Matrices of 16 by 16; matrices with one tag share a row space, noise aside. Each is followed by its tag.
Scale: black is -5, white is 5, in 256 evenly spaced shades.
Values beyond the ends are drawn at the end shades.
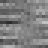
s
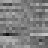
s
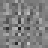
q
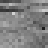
s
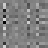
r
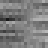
s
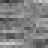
s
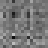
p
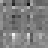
p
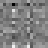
p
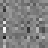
r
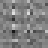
p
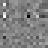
r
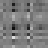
p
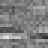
s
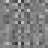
q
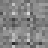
p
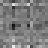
p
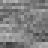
s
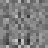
q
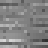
s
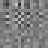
q
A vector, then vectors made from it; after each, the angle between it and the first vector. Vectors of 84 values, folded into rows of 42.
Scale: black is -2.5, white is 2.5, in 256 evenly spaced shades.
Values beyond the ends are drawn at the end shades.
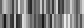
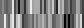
nearly opposite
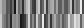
orthogonal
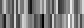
nearly parallel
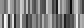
partly opposed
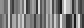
orthogonal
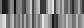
partly opposed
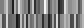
partly aligned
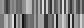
partly opposed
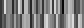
partly aligned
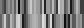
nearly opposite
